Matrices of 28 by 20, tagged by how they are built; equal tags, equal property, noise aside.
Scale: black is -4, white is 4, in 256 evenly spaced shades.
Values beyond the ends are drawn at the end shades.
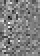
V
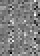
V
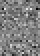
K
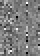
V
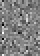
V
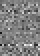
K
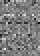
K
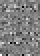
K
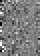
V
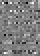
K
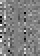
V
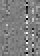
V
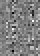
V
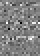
K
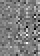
V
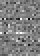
K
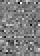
K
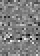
K
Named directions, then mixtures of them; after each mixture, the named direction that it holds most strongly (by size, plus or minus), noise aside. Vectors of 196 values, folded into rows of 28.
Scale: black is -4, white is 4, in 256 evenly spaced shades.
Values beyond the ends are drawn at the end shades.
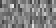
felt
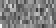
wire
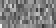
wire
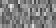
felt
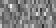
wire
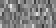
wire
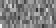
wire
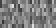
felt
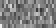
wire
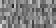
felt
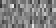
felt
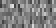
felt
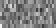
wire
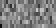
wire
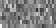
wire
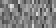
felt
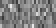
wire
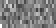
wire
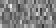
wire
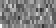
wire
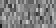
wire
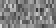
wire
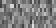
felt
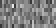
felt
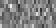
wire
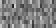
felt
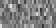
wire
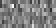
felt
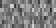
felt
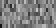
wire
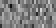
wire
